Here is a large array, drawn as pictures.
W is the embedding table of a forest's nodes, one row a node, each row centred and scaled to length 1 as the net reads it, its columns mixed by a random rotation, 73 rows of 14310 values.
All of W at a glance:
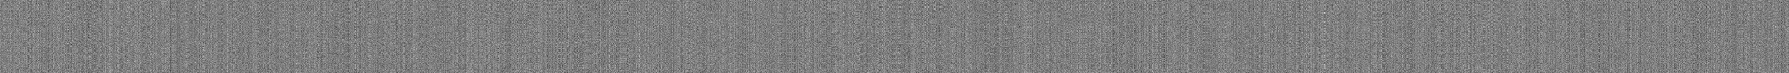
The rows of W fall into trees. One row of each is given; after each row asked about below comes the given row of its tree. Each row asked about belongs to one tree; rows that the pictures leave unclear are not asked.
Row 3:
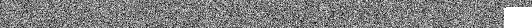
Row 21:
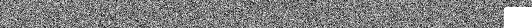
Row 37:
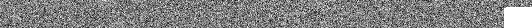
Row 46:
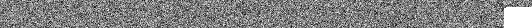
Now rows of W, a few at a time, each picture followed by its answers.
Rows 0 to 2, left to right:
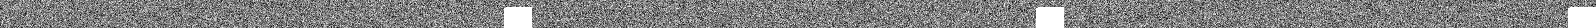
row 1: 3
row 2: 37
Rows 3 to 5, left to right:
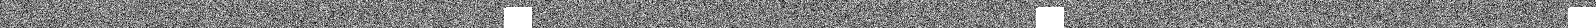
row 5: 21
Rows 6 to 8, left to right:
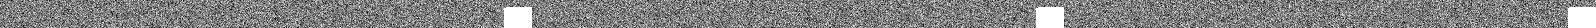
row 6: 3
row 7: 3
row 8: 21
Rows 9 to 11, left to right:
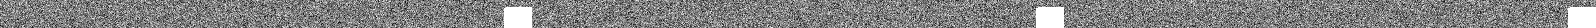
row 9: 21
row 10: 37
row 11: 3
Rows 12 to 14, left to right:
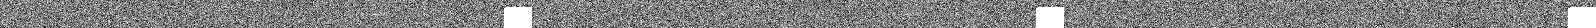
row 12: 21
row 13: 21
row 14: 46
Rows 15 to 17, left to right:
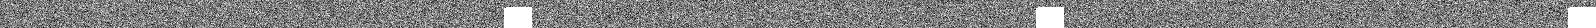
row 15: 3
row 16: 37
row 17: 3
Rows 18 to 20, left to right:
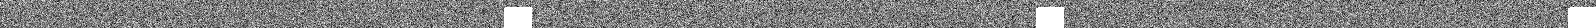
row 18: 21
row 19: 46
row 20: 37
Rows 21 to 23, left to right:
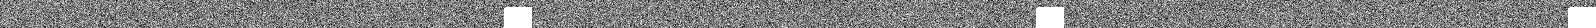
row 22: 21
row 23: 37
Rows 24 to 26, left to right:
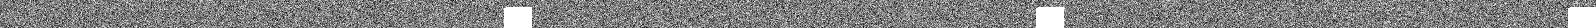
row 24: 3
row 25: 21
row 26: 37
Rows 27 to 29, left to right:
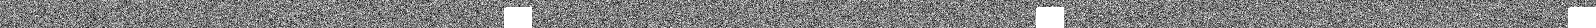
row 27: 37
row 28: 21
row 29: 37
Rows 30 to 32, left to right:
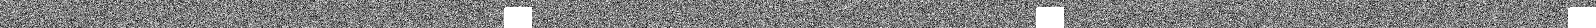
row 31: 21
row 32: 3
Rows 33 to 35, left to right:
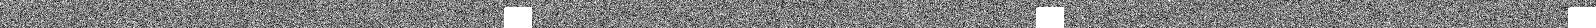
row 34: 21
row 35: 37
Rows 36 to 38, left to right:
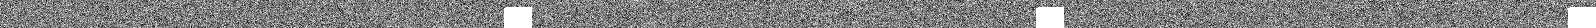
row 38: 3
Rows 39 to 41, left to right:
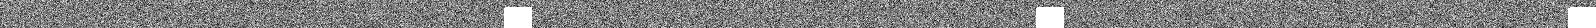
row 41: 3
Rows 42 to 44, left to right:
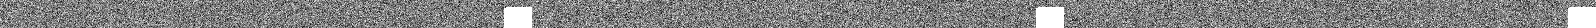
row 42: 46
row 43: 37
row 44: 21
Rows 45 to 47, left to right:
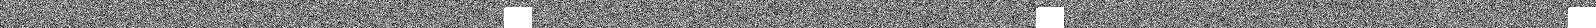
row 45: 21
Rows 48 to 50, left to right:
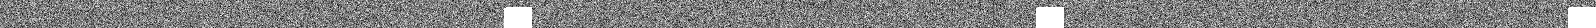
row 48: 3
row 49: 21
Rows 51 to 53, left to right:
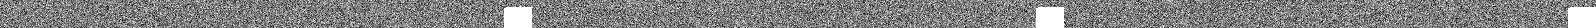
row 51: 21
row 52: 3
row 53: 37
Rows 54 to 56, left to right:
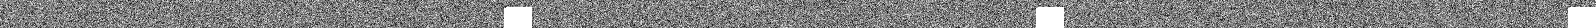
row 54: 46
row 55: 21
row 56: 21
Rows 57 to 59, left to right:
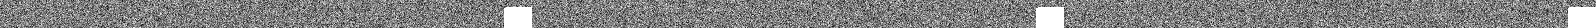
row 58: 3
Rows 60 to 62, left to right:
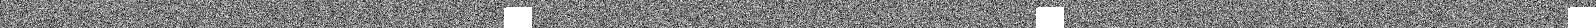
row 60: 3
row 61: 21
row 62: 3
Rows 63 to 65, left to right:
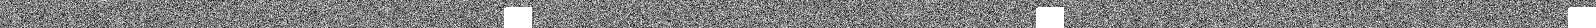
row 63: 37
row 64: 21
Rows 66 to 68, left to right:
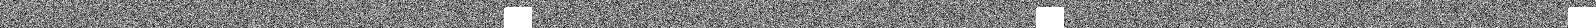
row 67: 21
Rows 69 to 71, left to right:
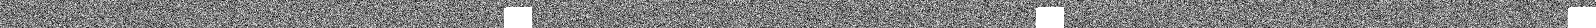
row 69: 37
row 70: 3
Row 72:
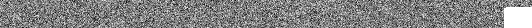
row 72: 37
